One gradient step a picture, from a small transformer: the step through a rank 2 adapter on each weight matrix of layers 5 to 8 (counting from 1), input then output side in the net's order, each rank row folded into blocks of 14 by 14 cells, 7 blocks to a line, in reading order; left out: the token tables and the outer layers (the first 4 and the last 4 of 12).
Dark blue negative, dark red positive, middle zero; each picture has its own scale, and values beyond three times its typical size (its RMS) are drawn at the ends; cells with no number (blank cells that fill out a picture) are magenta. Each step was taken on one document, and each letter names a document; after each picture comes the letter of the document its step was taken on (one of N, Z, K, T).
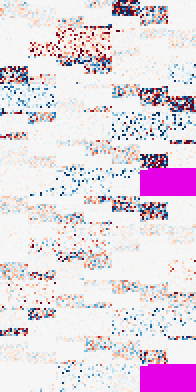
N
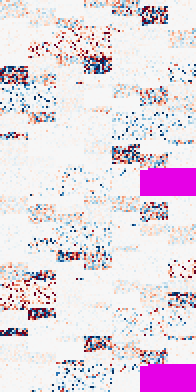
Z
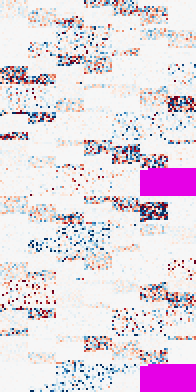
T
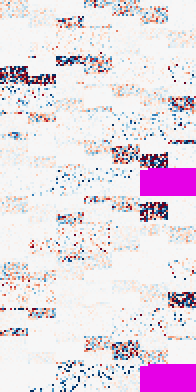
N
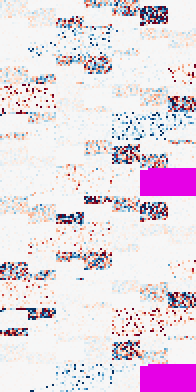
T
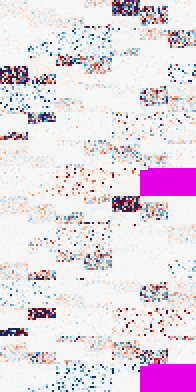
Z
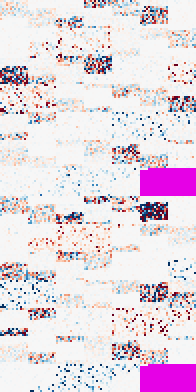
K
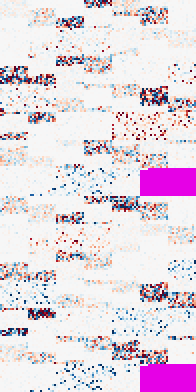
K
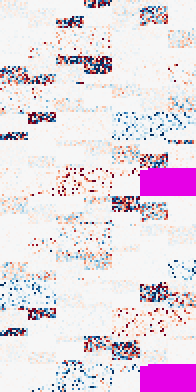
Z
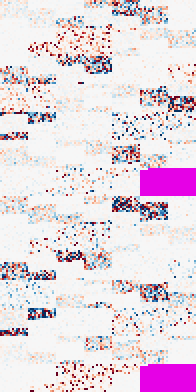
T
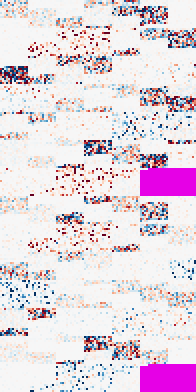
T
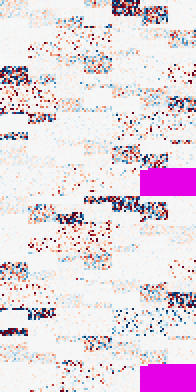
Z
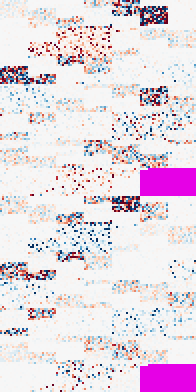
T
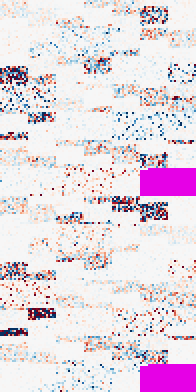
Z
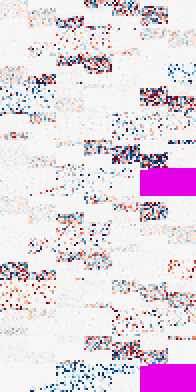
T
